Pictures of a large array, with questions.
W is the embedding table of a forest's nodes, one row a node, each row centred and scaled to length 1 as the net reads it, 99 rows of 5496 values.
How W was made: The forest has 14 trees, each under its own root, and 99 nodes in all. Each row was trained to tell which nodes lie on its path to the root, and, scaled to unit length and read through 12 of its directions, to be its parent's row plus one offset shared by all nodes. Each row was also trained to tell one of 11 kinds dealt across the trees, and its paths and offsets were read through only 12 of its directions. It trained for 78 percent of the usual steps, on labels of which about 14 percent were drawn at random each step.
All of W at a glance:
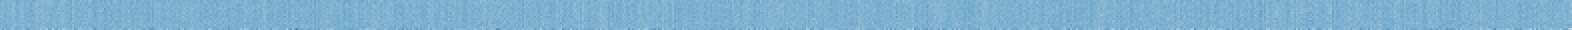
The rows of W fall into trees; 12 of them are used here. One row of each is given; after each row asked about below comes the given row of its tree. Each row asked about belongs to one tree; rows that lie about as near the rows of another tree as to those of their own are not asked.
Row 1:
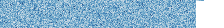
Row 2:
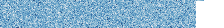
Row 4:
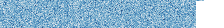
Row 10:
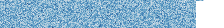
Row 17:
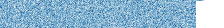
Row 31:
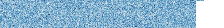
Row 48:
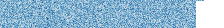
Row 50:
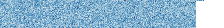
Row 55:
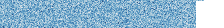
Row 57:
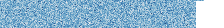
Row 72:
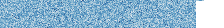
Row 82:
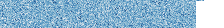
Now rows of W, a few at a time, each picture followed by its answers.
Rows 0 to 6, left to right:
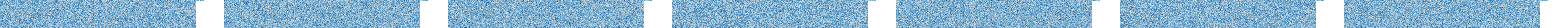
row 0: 50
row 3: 55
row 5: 31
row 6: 2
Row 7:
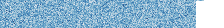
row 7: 72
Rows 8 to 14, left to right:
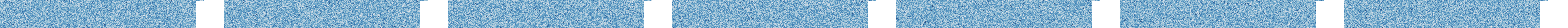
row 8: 10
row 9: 10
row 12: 31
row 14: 4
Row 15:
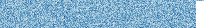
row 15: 17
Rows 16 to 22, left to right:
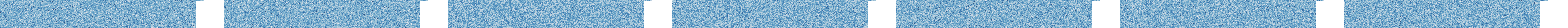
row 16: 4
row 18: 17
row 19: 10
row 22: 82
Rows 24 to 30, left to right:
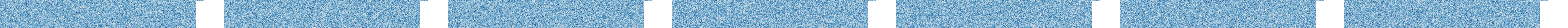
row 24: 17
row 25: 48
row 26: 31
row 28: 2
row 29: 57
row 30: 55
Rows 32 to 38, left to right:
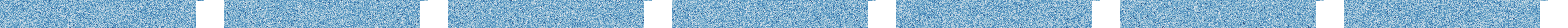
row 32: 48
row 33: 4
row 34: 31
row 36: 2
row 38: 72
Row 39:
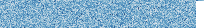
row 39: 2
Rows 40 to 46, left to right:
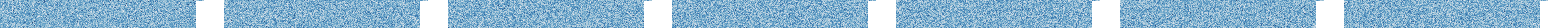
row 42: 72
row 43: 55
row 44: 10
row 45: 4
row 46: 17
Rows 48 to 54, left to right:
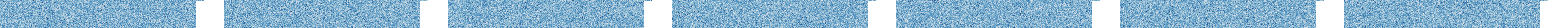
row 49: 72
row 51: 31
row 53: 31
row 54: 72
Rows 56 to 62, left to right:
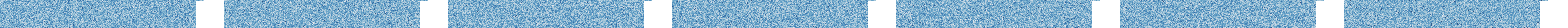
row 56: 4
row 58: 55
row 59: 17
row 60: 2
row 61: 10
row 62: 4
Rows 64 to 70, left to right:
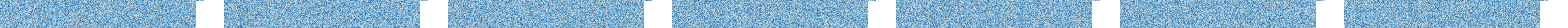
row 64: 82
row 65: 2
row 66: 31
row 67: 48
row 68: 17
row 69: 50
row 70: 4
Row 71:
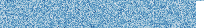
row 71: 57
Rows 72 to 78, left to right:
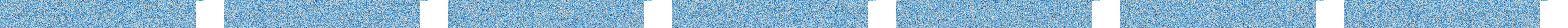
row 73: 31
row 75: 72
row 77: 72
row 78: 17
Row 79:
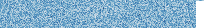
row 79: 17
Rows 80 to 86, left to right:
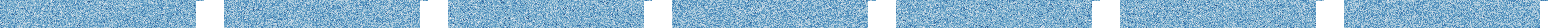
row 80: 31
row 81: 1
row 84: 4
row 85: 17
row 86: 50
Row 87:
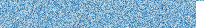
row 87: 82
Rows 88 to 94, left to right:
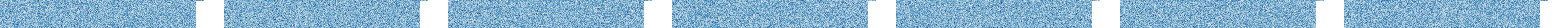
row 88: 82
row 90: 4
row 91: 2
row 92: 2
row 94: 48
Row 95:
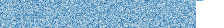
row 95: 2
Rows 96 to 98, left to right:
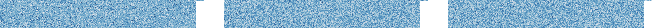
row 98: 57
